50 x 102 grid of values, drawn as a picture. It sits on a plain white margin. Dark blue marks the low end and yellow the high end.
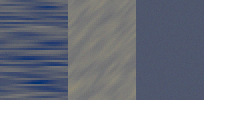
It is made of 1 by 3 panels. Panel 1,1: low, streaked across. Panel 1,2: middling, slanting up to the right, faint in contrast. Panel 1,3: low, flat.
